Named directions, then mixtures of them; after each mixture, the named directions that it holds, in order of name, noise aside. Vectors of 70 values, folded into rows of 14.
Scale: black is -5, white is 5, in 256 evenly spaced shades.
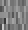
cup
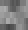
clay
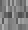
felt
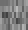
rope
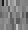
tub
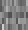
cup, felt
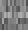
felt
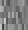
cup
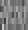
cup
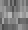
clay, felt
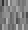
cup, tub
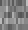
clay, felt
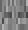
felt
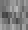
clay, rope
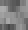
clay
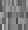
cup, felt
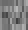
rope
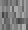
felt, rope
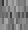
felt, tub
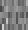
cup, felt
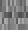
felt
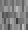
cup, rope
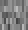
cup, rope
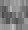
clay, rope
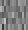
cup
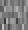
cup, rope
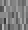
cup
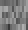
clay, rope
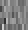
cup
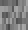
clay, rope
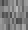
rope, tub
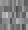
rope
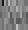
tub
